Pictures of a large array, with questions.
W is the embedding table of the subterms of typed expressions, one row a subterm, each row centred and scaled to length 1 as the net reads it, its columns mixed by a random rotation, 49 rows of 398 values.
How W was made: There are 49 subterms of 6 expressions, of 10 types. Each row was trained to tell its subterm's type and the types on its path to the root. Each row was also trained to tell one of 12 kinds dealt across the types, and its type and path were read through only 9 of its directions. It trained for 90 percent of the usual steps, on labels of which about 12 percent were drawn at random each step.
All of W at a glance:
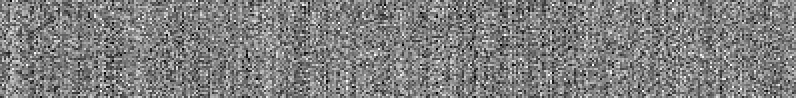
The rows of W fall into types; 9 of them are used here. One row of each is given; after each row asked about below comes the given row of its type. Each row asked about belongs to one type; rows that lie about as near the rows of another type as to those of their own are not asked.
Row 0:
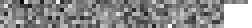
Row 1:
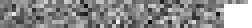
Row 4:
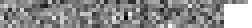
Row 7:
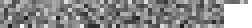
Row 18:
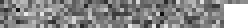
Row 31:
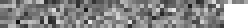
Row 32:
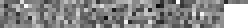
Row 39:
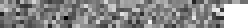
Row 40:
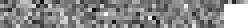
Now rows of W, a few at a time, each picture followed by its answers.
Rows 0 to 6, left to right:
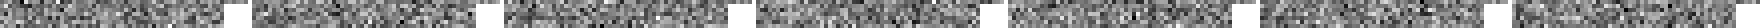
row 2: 18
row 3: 32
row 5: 31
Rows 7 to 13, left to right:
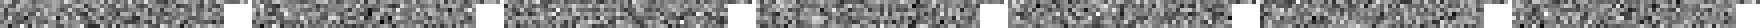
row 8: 7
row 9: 39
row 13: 7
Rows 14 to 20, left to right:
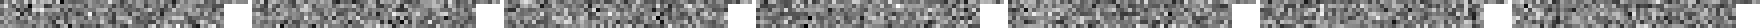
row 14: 18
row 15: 40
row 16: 40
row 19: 31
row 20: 40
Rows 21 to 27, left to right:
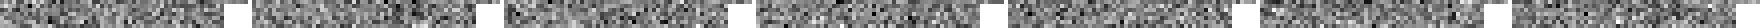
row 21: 18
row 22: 4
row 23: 32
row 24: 40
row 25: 1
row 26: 4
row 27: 4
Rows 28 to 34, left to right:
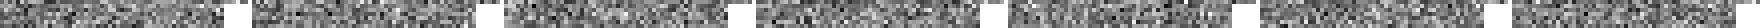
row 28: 39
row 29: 1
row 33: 31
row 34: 4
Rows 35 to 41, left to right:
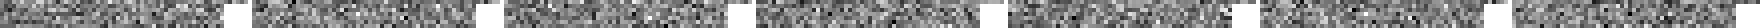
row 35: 1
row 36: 40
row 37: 1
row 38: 31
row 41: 40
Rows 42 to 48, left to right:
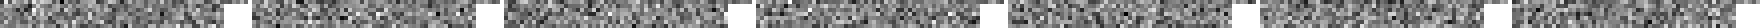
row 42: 18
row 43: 31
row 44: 1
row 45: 39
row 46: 1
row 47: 4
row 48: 31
